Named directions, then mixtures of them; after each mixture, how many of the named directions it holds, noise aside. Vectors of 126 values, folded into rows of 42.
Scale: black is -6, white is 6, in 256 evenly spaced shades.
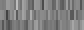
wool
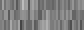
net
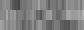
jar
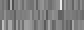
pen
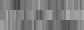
one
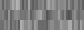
two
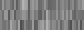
one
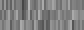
three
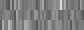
three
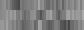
one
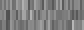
three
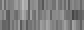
three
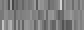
two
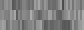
three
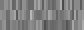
three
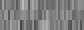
one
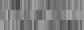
two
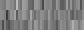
one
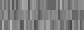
two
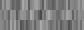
three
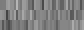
one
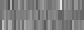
one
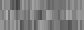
two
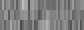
one
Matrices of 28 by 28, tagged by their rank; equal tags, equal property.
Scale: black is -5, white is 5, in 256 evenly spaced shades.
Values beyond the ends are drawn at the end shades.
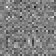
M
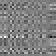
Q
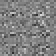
M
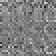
M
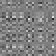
Q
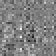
M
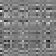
Q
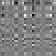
Q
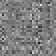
M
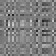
Q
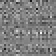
M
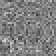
M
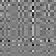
Q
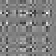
Q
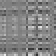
Q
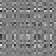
Q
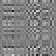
Q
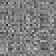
M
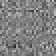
M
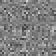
M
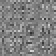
M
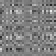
Q
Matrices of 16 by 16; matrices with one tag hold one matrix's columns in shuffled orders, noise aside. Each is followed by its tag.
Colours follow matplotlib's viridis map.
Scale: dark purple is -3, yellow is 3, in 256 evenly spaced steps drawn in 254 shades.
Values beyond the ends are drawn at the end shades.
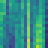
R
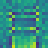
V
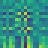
V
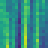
R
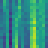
R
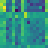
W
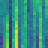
R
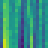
R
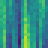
R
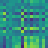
V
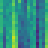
R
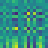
V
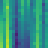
R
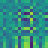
V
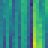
R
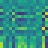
V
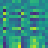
V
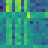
W
